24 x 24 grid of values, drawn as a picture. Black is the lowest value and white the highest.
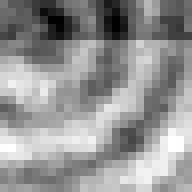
The halves do not mirror each other. No lone cell stands out from its neighbours. Rings spread out from the top left. The bottom right is the ninth with the highest average. A horizontal seam about 20% of the way down splits the table, and the bottom part is higher.
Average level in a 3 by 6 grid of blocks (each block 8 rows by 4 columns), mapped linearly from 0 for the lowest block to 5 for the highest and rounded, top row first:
202031 / 443333 / 444345
